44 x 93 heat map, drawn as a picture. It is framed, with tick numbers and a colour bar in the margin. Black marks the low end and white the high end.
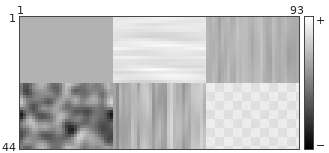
The table splits into 2 rows of 3 panels. Panel 1,1: high, flat. Panel 1,2: very high, streaked across, faint in contrast. Panel 1,3: high, streaked downward, faint in contrast. Panel 2,1: middling, blotchy, strong in contrast. Panel 2,2: high, streaked downward. Panel 2,3: very high, checkered, faint in contrast.
